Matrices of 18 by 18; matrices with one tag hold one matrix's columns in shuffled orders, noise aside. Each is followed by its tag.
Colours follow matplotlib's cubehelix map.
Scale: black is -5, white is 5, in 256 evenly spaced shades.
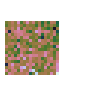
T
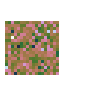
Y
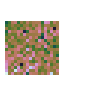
T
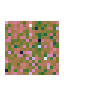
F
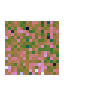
T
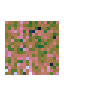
T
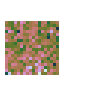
T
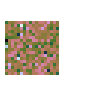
F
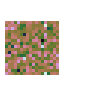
F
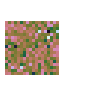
Y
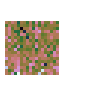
T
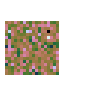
Y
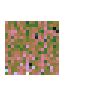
T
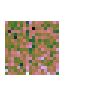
T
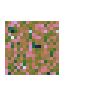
Y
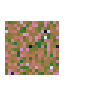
Y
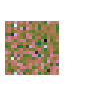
F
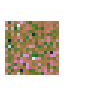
F
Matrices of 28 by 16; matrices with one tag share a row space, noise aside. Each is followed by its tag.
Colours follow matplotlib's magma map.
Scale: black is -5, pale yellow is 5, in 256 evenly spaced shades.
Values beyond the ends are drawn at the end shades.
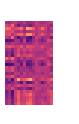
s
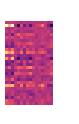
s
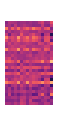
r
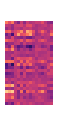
s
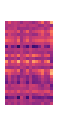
r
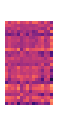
r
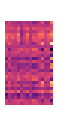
r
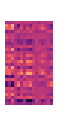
s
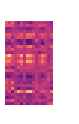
s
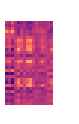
s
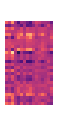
s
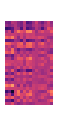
s
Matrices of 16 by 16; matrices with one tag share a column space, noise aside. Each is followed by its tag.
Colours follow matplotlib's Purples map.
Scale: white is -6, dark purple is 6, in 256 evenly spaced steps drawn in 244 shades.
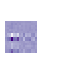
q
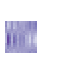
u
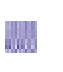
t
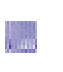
t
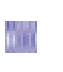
u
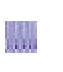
t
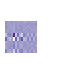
q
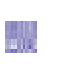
t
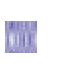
u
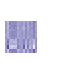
t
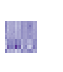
t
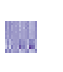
t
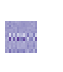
q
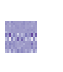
q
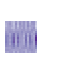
u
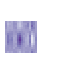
u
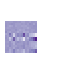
q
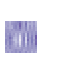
u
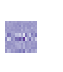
q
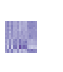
t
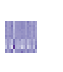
t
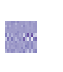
q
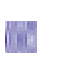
u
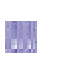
t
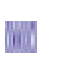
u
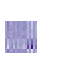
t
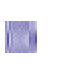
u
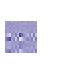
q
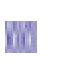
u
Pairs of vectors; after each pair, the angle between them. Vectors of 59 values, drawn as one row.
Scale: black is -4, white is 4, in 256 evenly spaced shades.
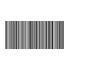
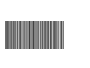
partly opposed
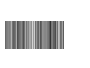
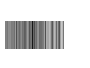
partly opposed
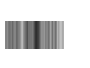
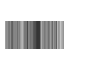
nearly parallel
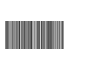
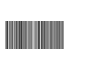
partly aligned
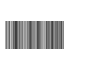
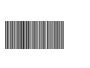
partly opposed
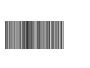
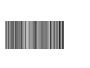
nearly opposite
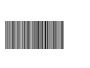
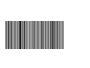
orthogonal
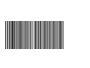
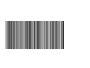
orthogonal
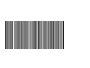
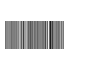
orthogonal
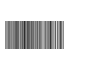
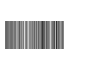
nearly opposite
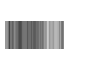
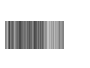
nearly parallel
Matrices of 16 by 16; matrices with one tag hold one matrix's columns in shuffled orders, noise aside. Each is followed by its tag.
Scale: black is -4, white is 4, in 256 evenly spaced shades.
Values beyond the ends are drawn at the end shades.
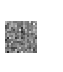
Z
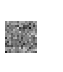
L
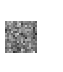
Z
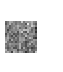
Z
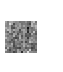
Z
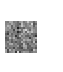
Z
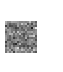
L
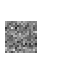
L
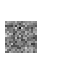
L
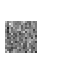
Z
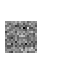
L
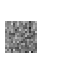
Z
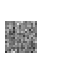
Z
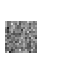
Z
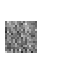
Z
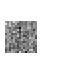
Z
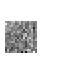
Z
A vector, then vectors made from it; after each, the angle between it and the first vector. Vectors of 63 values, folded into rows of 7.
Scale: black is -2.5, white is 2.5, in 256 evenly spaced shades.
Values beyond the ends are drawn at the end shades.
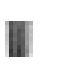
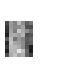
nearly opposite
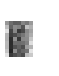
nearly parallel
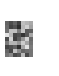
orthogonal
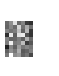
partly opposed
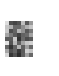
partly aligned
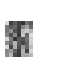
partly aligned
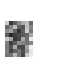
partly aligned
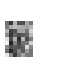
partly aligned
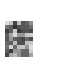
orthogonal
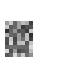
orthogonal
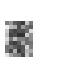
partly aligned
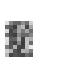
partly aligned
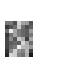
partly opposed
